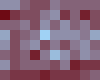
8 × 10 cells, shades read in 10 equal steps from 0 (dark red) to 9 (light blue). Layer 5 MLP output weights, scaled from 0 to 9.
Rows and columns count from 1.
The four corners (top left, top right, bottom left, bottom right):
6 4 3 4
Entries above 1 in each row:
10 8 10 10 10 9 9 9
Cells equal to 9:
1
